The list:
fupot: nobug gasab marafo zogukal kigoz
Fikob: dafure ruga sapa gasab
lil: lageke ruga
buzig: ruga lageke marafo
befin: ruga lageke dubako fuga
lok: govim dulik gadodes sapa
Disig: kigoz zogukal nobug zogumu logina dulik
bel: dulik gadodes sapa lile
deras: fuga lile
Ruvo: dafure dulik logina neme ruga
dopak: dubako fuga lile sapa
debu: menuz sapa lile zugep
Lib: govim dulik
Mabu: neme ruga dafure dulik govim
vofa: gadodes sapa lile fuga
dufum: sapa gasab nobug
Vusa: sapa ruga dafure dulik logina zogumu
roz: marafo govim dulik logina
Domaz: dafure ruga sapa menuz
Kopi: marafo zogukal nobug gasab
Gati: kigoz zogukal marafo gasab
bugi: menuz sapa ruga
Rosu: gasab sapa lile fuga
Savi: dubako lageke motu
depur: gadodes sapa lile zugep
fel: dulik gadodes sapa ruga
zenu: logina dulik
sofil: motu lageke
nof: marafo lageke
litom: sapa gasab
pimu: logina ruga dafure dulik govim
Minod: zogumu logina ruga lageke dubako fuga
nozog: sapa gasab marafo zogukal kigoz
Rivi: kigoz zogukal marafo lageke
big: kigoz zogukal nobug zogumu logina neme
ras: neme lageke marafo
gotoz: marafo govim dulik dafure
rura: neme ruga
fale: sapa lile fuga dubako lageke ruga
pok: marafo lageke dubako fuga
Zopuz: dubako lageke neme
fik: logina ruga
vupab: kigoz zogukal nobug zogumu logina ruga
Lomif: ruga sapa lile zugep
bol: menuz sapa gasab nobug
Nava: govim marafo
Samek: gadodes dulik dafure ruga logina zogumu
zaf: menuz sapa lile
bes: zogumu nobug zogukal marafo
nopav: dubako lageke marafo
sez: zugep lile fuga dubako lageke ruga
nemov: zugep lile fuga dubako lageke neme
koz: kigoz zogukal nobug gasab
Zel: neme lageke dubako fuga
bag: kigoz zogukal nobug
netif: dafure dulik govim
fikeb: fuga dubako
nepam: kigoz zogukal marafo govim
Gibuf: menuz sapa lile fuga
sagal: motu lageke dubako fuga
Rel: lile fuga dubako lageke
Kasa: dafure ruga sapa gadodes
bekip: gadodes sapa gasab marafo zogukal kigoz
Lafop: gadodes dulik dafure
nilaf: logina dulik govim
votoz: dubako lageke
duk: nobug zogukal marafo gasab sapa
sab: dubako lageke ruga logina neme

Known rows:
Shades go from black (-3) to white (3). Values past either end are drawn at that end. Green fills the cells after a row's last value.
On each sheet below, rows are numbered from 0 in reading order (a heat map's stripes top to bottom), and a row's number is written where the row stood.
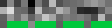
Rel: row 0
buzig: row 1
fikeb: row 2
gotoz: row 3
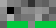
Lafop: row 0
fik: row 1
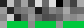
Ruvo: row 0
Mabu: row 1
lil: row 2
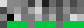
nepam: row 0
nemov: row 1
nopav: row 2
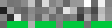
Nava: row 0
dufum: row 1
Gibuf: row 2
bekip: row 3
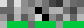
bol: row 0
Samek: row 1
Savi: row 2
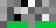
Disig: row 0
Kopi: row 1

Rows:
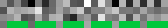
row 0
debu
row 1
sez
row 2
big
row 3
duk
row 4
sab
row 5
Zopuz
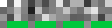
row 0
nozog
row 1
nof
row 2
vofa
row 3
fale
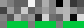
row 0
bes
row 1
fupot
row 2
Minod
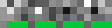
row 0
Rosu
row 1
deras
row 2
netif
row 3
lok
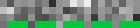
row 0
dopak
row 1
nilaf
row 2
Fikob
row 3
koz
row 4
zaf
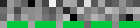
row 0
sofil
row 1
rura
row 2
Vusa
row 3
depur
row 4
vupab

